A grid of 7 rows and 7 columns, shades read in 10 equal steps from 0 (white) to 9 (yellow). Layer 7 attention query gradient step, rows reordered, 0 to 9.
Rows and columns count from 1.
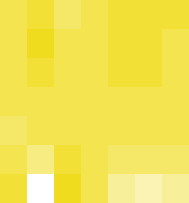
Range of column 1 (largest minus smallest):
2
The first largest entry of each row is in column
2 2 2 1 2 3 3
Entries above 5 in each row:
7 7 7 7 7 6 3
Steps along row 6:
down up down down same same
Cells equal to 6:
5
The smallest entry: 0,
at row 7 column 2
